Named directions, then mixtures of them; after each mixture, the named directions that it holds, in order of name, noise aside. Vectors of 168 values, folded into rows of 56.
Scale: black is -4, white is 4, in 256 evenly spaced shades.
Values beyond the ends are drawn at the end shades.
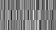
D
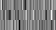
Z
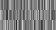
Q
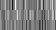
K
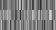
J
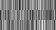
J, K, Q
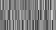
D, Q, Z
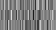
D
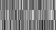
J, K, Z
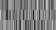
D, Q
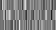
Z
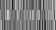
J, K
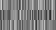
J, Q, Z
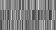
D, J, Q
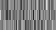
D, Q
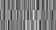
D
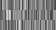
D, Q, Z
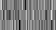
Z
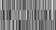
J, K, Z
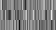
Z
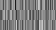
D, K, Q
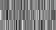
Q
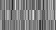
D, J, K
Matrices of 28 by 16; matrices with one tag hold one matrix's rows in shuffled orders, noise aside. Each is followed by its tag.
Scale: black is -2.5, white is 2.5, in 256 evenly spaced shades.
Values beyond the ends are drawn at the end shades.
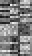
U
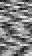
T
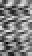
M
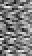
M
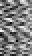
M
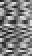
M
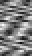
T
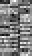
U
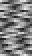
T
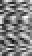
M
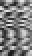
M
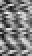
M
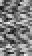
M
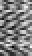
M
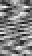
T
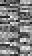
U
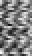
M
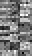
U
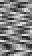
T
